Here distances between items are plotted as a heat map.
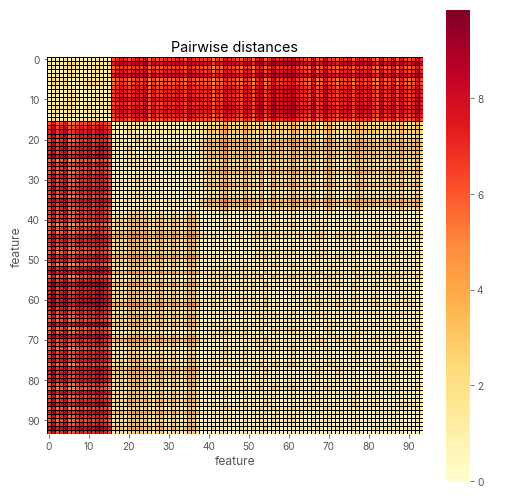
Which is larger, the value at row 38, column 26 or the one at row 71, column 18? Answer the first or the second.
the second
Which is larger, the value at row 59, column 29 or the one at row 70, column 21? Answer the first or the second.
the second
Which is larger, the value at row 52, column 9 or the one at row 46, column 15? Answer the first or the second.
the first
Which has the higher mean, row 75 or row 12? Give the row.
12
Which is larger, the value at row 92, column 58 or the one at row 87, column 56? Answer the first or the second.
the second
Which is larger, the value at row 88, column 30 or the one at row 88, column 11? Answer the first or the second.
the second
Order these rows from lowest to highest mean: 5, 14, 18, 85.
85, 18, 5, 14
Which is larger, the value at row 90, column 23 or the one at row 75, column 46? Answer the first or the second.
the first
